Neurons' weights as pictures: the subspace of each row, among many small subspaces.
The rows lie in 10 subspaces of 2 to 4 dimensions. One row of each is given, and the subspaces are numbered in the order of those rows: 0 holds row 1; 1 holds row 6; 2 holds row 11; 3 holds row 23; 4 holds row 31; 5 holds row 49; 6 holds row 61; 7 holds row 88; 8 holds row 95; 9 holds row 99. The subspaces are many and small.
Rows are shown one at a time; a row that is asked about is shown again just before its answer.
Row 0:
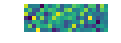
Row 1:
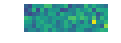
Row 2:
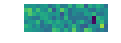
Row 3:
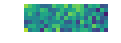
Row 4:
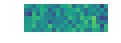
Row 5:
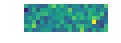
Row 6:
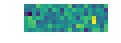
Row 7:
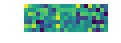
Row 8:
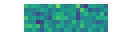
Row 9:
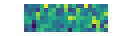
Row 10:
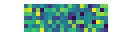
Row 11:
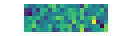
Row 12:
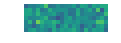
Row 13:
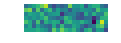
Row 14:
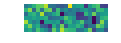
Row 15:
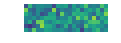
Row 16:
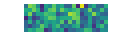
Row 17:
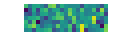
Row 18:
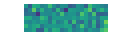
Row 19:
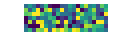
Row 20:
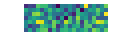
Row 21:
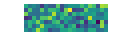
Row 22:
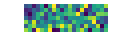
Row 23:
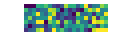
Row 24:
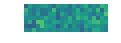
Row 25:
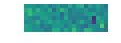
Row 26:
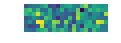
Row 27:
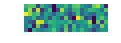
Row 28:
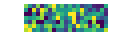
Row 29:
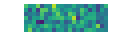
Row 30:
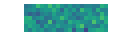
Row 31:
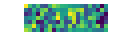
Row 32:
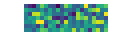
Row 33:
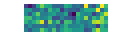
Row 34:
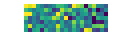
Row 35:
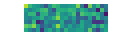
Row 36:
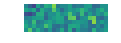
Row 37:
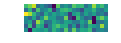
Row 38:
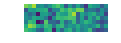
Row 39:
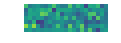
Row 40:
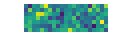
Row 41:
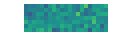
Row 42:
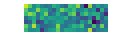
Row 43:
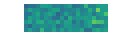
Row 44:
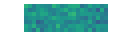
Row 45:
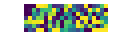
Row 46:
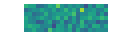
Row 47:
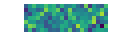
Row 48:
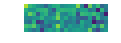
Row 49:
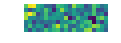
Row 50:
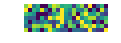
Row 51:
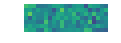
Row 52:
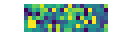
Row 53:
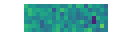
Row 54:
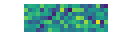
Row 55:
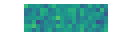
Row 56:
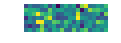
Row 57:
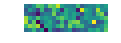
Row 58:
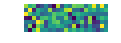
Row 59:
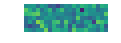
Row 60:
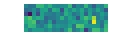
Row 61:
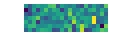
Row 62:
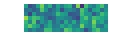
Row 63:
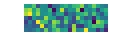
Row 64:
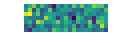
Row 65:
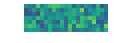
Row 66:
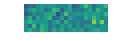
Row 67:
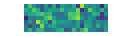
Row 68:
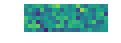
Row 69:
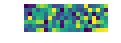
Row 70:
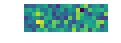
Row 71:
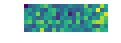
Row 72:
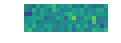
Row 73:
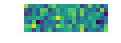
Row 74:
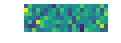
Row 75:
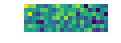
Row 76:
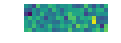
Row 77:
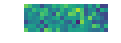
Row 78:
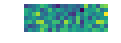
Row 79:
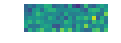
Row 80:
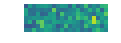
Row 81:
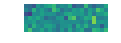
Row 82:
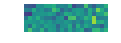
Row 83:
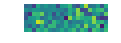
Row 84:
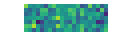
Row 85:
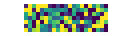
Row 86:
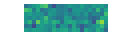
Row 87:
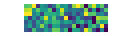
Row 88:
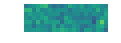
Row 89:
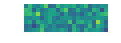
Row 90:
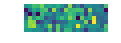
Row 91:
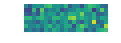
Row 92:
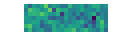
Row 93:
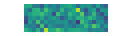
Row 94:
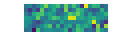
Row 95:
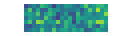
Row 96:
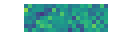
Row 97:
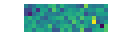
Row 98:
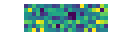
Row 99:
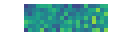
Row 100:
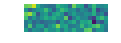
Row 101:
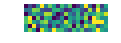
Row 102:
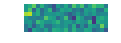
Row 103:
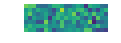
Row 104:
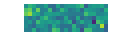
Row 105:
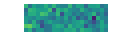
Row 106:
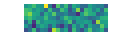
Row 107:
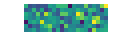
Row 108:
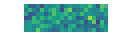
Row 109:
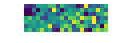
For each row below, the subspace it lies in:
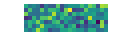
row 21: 5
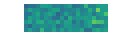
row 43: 8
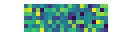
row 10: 0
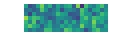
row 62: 1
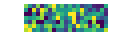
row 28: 8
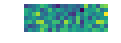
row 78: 9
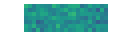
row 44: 0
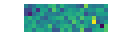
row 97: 2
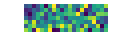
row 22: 0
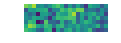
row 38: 3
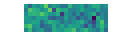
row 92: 6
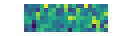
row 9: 0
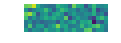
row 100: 5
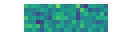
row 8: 1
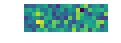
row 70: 4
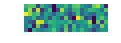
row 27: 5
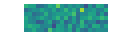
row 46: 9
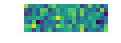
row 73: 2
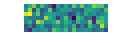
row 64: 8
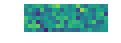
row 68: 9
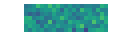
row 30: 1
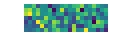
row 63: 4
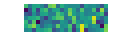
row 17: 6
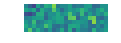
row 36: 5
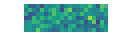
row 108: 5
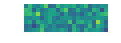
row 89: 0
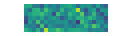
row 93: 9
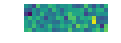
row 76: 4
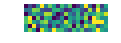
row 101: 5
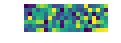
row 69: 3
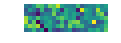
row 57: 9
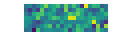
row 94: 0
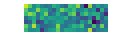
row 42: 0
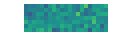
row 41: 0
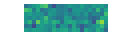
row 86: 7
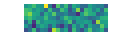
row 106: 0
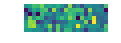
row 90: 3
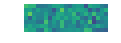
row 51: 3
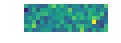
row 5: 7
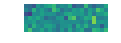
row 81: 8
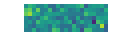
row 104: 2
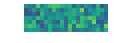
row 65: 9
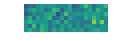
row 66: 5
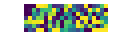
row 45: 3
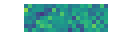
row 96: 7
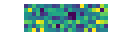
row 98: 0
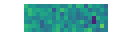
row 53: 6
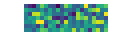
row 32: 1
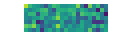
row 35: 2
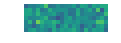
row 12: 6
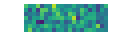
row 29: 5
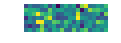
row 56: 1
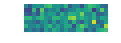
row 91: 0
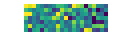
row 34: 8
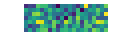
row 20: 9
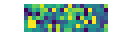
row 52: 3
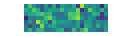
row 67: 1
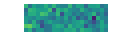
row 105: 6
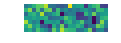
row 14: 7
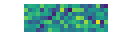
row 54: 5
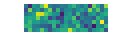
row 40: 7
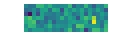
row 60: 1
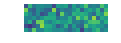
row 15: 6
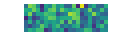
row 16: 1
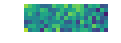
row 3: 9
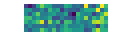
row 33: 1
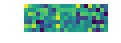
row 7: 2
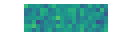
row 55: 2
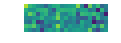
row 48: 2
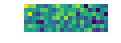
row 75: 4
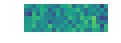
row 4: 1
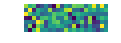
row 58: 5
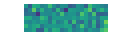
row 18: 0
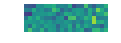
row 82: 8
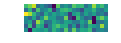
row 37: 5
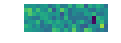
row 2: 6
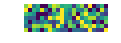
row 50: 7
